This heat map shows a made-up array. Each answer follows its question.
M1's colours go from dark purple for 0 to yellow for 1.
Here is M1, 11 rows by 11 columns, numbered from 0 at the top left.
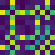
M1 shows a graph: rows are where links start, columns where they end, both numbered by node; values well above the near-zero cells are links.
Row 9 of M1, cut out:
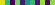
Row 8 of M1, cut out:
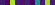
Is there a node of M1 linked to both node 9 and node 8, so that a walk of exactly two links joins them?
no
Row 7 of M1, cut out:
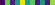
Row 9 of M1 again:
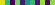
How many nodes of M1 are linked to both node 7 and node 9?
6
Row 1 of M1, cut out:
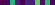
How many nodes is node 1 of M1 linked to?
3
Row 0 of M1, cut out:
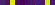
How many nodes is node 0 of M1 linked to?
2
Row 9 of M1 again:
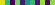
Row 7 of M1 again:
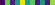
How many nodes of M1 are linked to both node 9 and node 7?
6
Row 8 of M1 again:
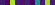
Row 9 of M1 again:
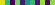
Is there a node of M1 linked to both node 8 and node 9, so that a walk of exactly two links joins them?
no
